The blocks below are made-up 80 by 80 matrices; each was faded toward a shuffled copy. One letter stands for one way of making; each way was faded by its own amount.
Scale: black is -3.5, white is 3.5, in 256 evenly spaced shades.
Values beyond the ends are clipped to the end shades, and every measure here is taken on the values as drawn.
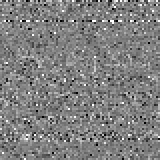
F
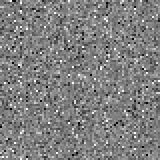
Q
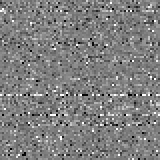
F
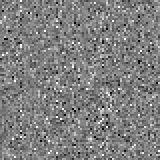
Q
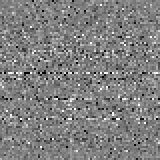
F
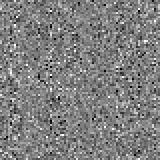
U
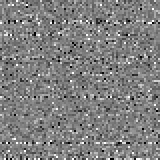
F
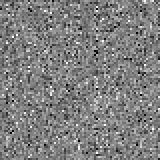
U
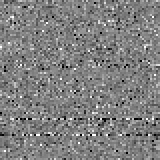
F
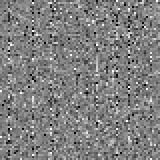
U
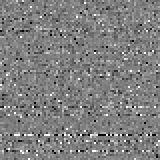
F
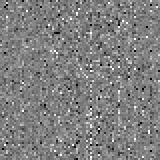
Q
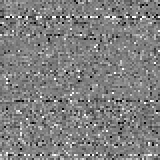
F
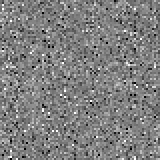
Q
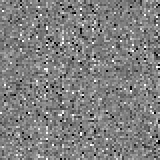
Q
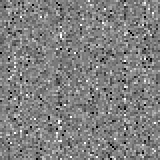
Q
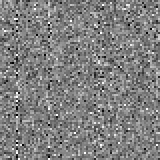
U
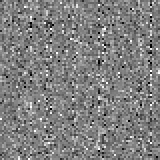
U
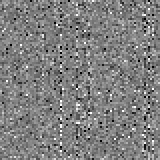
U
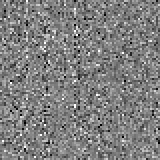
U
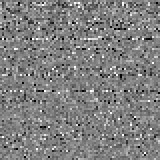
F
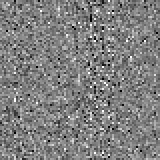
U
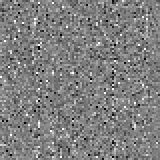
Q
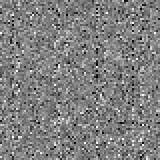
U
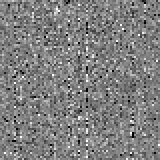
U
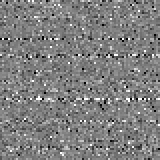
F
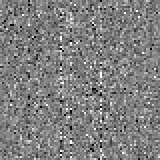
U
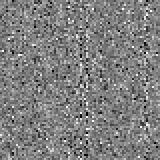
U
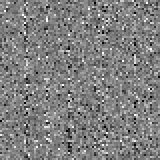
U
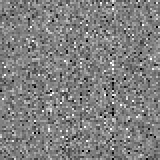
Q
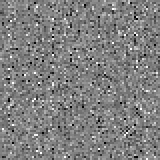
Q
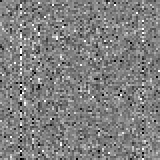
U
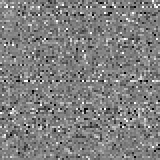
F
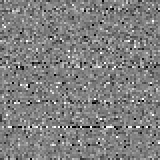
F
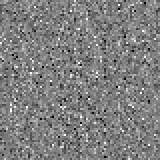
Q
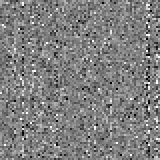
U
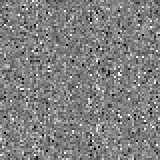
Q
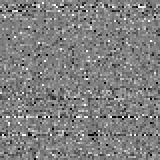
F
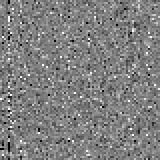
Q
